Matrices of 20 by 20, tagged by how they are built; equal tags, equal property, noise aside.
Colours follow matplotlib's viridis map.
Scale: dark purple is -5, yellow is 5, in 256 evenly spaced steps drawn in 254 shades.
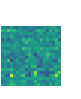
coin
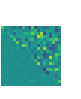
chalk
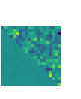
chalk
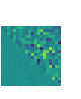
chalk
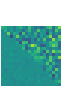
chalk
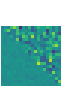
chalk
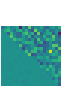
chalk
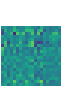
coin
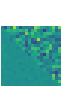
chalk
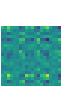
coin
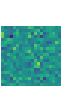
coin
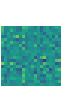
coin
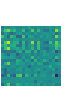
coin
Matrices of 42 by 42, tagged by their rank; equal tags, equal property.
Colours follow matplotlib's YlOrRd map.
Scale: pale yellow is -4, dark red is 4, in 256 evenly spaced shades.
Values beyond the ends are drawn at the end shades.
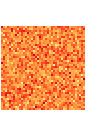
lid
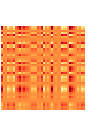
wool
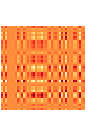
wool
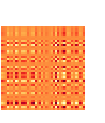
wool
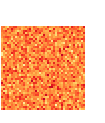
lid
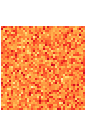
lid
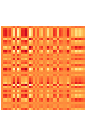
wool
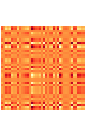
wool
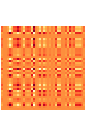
wool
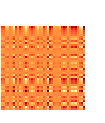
wool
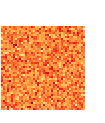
lid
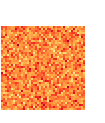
lid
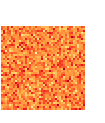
lid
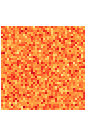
lid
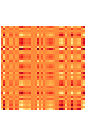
wool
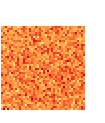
lid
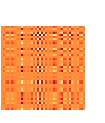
wool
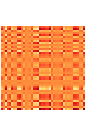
wool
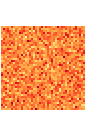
lid
